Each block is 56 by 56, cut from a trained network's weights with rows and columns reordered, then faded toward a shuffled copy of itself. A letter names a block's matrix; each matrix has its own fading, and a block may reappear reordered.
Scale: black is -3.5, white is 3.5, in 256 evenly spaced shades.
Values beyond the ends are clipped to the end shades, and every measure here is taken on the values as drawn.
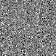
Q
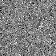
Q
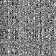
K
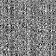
K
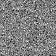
Q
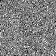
Q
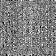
K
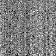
K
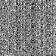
K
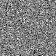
Q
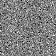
Q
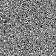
Q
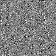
Q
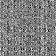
K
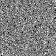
Q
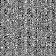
K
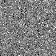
Q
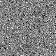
Q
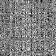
K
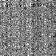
K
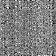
K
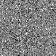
Q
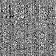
K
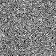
Q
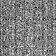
K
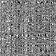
K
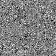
Q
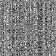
K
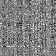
K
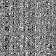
K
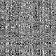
K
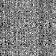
K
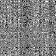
K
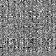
K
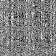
K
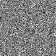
Q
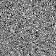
Q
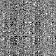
K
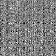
K
